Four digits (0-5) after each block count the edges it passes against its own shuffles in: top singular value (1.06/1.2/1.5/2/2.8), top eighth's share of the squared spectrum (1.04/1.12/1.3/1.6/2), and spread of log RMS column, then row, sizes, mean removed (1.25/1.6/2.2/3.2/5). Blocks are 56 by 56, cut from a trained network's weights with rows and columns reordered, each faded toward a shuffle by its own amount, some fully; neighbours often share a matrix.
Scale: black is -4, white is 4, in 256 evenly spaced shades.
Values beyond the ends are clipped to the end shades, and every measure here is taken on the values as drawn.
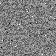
0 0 0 0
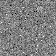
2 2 0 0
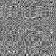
4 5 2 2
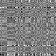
4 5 2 3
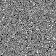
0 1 0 0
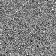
2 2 0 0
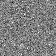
1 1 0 0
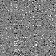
3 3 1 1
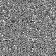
2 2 0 1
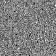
0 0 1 0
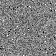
0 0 0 0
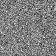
1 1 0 0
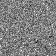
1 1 0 0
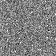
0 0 0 0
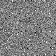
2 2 0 0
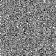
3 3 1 1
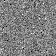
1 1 0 0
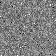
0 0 0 0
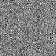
3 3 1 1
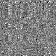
3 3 0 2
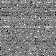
3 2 0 1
